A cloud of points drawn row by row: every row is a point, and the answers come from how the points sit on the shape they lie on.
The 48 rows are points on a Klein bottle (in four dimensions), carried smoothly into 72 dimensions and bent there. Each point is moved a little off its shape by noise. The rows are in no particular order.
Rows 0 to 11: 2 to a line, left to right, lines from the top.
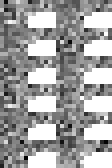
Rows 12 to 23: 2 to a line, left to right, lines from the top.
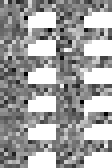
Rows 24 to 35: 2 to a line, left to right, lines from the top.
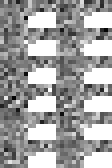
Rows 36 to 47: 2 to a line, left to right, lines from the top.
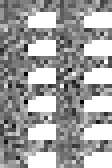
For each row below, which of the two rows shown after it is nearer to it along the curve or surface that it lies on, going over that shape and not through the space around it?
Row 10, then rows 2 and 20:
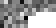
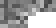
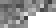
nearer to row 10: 20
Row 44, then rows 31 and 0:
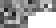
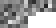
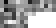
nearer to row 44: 0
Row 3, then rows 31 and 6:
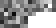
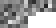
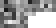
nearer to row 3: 6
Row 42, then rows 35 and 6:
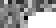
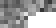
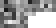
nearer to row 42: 35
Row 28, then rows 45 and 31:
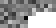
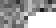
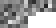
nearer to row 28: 31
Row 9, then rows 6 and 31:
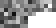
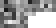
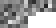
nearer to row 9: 6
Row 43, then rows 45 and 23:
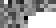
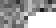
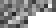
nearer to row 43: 45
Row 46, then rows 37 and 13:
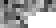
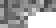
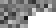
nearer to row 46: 37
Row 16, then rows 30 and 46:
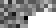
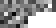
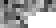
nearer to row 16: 30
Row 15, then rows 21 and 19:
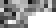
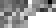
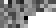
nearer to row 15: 19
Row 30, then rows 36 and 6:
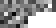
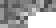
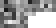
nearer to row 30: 6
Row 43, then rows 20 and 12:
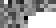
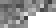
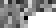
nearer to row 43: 12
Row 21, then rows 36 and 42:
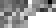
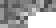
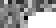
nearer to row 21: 42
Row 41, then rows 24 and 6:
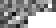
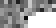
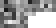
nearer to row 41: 6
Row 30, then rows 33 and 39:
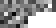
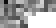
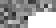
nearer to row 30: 39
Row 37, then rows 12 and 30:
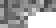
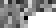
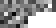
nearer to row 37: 12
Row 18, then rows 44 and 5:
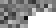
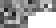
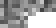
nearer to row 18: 44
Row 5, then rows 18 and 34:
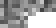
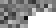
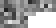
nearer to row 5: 34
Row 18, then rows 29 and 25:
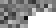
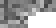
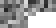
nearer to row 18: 25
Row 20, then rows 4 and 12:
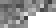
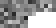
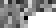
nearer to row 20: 12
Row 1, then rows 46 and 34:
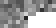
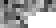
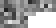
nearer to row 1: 46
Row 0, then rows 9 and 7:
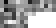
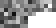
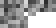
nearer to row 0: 9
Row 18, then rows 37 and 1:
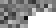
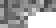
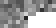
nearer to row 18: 1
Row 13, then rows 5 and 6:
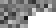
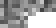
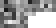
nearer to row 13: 6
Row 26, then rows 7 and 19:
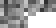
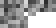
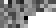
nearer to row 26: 7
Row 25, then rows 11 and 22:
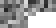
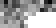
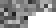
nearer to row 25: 22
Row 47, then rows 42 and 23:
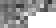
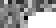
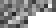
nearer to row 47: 42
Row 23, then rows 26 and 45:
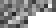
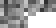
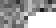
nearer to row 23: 26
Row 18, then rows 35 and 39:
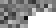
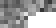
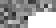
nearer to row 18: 39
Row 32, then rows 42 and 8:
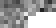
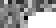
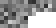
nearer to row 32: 42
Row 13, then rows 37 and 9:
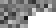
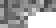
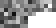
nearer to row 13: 9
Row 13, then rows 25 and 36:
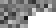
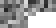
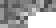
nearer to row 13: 25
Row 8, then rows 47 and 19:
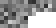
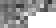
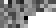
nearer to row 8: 19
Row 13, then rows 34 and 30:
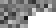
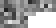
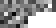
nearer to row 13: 34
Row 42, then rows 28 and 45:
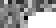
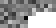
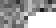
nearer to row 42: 45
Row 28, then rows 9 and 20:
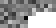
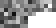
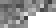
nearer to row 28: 9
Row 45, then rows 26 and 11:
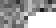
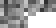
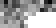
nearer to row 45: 11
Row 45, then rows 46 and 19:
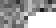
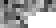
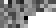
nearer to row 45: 19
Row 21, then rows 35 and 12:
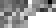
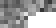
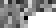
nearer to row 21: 12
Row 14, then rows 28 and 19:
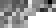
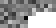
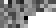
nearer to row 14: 19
